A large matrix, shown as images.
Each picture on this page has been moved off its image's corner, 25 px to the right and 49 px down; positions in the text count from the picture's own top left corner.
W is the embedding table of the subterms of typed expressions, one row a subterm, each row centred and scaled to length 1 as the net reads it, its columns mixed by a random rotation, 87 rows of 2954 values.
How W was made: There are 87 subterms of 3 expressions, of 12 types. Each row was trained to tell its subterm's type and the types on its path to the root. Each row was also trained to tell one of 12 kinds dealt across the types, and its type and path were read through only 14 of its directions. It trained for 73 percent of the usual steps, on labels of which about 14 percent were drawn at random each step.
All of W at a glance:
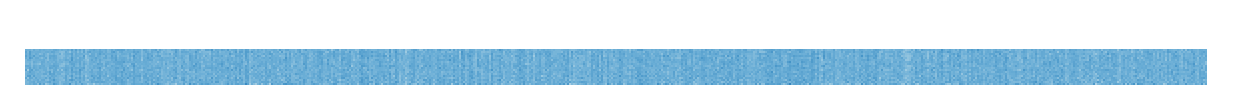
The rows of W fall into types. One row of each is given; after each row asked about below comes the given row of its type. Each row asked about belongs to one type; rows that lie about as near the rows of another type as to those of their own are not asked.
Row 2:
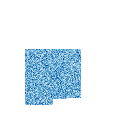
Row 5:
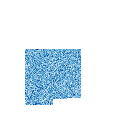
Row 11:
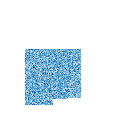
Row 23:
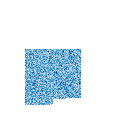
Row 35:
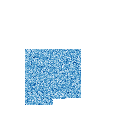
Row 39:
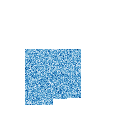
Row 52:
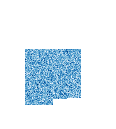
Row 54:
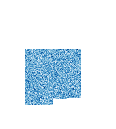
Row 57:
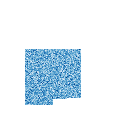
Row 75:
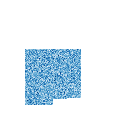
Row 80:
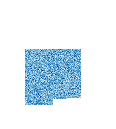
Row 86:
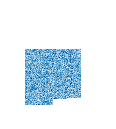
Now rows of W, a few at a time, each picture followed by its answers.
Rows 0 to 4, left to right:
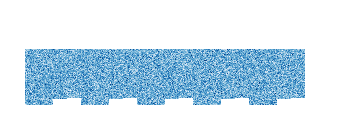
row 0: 11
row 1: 75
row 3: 5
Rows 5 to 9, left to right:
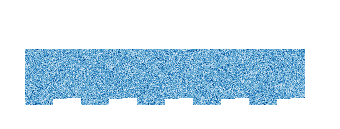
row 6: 23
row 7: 80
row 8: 52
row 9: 11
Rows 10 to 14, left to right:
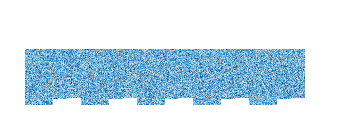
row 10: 86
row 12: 54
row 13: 52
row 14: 80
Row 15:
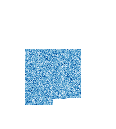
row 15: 75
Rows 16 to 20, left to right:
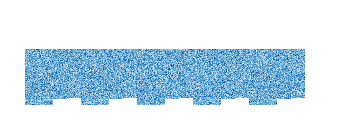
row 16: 39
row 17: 54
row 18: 23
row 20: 54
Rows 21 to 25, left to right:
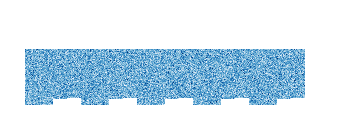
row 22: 5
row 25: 75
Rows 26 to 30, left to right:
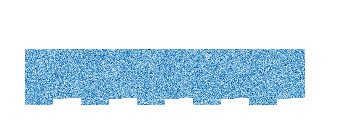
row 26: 23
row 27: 5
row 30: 35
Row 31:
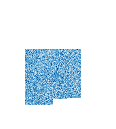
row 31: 23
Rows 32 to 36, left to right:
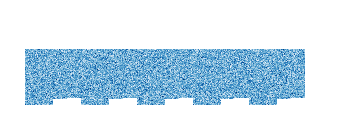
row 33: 86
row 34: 35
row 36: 35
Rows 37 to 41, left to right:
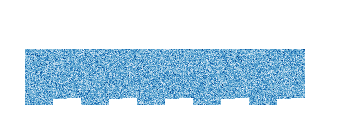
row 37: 57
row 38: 11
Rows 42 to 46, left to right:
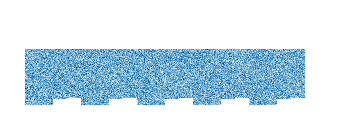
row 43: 35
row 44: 5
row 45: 2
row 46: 5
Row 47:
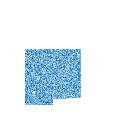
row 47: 57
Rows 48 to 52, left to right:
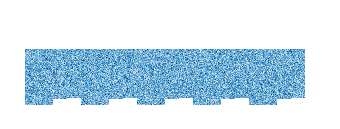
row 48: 86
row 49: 75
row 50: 86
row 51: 54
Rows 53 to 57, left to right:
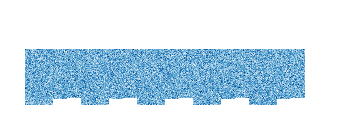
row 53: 54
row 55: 80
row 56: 11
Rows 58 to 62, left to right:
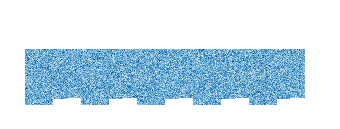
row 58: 52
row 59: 35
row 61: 57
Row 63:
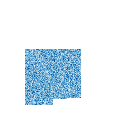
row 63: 54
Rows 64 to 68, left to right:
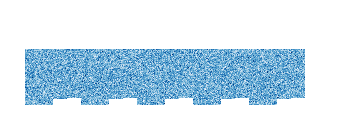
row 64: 52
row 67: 23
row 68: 39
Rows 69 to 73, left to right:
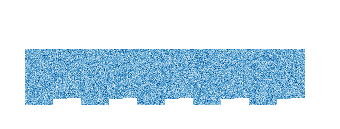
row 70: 11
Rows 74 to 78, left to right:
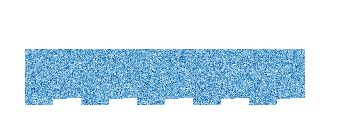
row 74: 54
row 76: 23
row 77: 39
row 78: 75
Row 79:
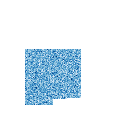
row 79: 35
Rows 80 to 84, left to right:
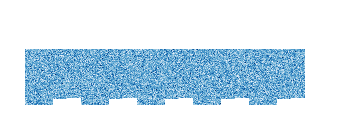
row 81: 80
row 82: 80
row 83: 2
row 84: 86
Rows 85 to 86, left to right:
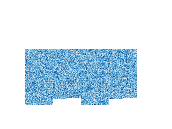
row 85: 23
